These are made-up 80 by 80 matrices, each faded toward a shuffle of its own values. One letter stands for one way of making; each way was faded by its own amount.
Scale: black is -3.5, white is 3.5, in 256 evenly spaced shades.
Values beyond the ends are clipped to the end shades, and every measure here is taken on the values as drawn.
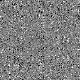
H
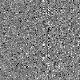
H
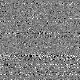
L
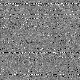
L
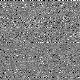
L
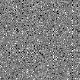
H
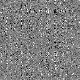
H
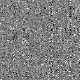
H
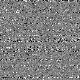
L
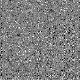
H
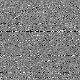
L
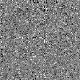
H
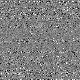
L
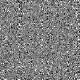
H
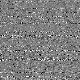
L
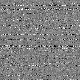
L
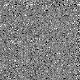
H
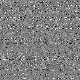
L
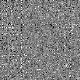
H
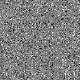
H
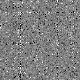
H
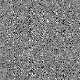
H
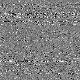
L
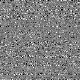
L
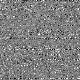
L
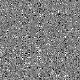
H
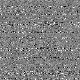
L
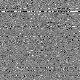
L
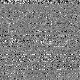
L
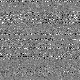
L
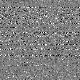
L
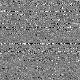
L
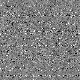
L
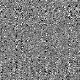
H
